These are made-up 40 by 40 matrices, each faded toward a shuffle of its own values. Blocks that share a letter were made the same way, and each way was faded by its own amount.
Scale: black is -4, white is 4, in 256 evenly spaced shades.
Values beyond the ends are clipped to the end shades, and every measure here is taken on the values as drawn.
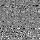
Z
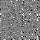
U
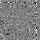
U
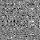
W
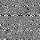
Z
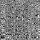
W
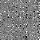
U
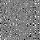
U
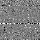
Z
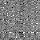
W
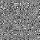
W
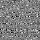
Z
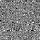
W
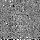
W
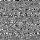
Z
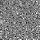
W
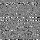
Z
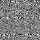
Z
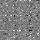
U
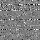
Z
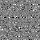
Z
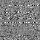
Z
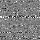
Z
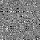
W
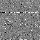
Z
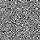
W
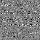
Z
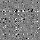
U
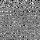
Z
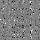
U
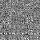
W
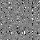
U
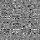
W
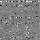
U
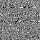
Z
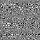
Z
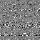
Z
